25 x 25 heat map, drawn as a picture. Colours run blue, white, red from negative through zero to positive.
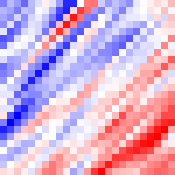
Streaks slant up to the right. Values change most from cell to cell in the top middle. The ninth with the highest average is the bottom right. The halves do not mirror each other. The middle left is the ninth with the lowest average. The field climbs toward the bottom right.
